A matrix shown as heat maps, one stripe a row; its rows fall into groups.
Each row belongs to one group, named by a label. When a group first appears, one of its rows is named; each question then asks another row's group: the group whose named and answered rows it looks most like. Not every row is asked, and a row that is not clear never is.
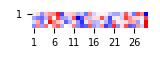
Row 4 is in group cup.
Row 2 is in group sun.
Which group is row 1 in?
cup
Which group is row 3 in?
sun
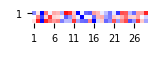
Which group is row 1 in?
cup
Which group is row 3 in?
cup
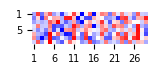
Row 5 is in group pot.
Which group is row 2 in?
cup
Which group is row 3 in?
sun
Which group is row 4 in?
pot
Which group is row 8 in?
pot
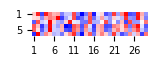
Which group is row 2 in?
cup
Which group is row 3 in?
pot
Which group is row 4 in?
sun
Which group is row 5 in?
sun
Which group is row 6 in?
pot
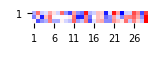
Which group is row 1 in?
sun
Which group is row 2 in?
sun
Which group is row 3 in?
sun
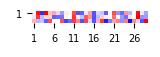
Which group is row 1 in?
cup
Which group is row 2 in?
pot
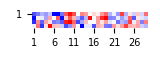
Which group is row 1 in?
pot
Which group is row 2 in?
pot
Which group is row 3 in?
pot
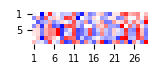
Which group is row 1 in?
sun
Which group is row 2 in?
cup
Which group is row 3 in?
sun
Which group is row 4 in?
pot
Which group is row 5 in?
cup
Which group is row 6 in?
cup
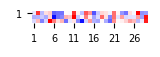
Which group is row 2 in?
pot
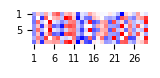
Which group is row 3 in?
pot
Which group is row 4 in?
pot
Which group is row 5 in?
pot
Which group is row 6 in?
pot
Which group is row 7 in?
cup
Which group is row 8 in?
cup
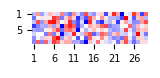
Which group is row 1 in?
sun
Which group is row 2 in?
cup
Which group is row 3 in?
cup
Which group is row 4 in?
pot
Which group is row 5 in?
cup
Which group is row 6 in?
pot
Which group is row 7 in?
cup
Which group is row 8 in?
cup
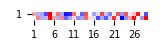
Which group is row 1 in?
sun
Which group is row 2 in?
sun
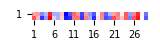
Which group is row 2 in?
sun
